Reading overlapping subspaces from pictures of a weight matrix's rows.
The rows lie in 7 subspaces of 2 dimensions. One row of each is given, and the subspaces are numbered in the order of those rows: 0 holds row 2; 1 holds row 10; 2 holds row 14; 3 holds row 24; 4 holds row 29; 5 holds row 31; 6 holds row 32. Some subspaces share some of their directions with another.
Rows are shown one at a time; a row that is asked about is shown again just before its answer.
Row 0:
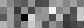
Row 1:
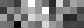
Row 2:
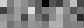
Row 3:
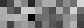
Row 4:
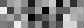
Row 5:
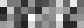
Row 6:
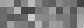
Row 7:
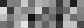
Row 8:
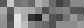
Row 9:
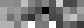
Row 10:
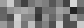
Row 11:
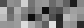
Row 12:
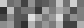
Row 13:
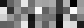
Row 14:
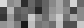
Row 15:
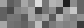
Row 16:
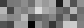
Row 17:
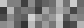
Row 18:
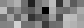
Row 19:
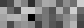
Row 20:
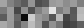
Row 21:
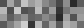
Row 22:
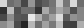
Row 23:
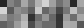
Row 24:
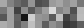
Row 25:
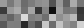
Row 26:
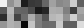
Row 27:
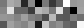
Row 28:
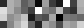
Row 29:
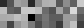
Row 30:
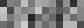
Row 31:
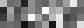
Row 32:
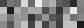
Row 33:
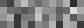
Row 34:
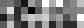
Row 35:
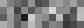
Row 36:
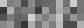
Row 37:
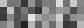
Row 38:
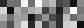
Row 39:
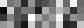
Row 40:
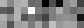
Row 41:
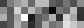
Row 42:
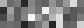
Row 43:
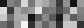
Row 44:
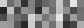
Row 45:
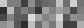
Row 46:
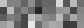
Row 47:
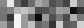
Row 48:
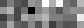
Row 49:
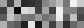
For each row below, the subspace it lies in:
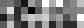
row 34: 0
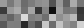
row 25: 3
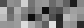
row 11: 5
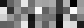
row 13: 1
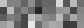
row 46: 5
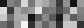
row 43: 2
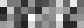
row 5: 3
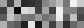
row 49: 4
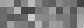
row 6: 4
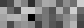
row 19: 4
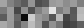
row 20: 3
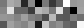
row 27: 6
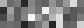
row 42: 5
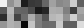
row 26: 2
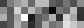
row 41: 3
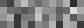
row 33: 1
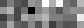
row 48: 0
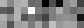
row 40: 0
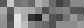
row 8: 1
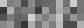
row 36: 3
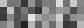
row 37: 0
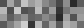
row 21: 4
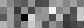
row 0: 3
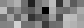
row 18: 2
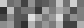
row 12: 1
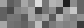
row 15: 6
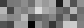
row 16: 5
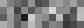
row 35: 3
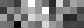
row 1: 2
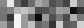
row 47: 1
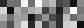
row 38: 6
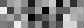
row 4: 2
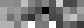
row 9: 5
